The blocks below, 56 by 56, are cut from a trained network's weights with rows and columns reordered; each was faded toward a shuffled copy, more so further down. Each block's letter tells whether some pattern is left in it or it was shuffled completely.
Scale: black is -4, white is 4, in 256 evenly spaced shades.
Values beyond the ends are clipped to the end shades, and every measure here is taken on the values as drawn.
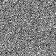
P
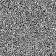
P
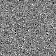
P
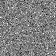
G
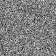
G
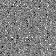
P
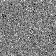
G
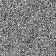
G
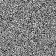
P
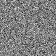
P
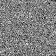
P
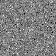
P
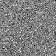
P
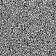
P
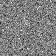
G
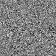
P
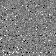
P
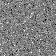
G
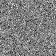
G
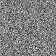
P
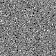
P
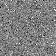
G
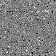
P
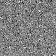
P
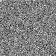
G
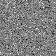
G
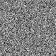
P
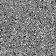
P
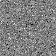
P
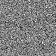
P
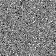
G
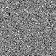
P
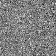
P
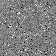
G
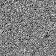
P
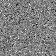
G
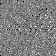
P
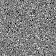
G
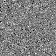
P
